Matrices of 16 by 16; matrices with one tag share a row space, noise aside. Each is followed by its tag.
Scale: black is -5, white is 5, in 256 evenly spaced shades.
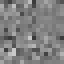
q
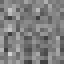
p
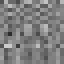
p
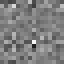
q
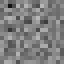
p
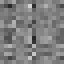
q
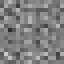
p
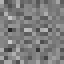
p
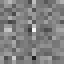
q
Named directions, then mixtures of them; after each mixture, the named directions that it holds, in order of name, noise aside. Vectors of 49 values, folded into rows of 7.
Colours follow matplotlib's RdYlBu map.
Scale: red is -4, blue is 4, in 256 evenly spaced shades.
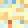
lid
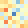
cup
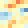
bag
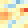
bag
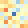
cup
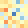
cup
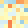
bag, lid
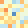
cup, lid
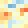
bag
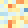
bag, lid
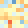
lid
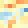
bag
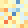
cup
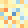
cup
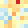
bag, cup
